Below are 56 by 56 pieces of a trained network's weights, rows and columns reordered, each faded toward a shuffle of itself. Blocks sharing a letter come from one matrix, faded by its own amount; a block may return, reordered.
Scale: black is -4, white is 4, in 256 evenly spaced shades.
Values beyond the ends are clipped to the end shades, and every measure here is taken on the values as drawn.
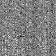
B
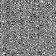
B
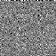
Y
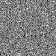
Y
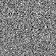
Y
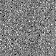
B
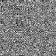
Y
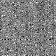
B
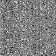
B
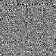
Y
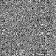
Y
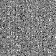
B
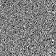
Y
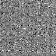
B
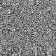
Y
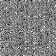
B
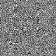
Y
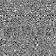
Y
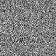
Y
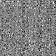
B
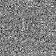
Y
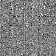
B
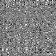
B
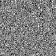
Y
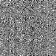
B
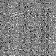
B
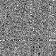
Y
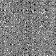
B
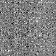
B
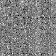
B
